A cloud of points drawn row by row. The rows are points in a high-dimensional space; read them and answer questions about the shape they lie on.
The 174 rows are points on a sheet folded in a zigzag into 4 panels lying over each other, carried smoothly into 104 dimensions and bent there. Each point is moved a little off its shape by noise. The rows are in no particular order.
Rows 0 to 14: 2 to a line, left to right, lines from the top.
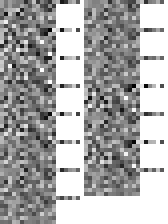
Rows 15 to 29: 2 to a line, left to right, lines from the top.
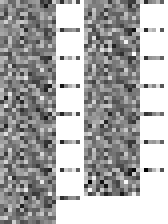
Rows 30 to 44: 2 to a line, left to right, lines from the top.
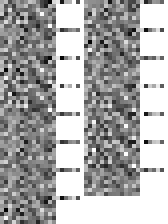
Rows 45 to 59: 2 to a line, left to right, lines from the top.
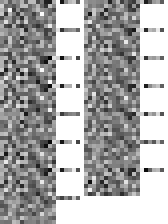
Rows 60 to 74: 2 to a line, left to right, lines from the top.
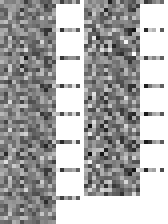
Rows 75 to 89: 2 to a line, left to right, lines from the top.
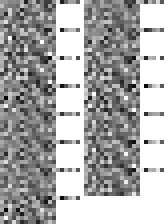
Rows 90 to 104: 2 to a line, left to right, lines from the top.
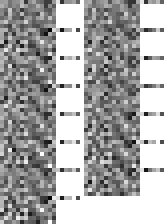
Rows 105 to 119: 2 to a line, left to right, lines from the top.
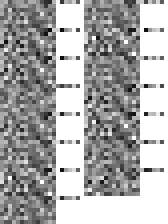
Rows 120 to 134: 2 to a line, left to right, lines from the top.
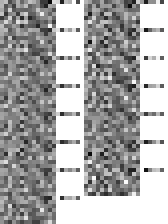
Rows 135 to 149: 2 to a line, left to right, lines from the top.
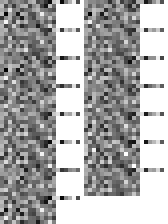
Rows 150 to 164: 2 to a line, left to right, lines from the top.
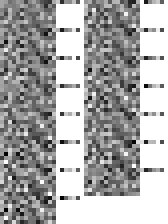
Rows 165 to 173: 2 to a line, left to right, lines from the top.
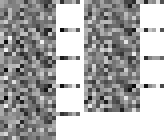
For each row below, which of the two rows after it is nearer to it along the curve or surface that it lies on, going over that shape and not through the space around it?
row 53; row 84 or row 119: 84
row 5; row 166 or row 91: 166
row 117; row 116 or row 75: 75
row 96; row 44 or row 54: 44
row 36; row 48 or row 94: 94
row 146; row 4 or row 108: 108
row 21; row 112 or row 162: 112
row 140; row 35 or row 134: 35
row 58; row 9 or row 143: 9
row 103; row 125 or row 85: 85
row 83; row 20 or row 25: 25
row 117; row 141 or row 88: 88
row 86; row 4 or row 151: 151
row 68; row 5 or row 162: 162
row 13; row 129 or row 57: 129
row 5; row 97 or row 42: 97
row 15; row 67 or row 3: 3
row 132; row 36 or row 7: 36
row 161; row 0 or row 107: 107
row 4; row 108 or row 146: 108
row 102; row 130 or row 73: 130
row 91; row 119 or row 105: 105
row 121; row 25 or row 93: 93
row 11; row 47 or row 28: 28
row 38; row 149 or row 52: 52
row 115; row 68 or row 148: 68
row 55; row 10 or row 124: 10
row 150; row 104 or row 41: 41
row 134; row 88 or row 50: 50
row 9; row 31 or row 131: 31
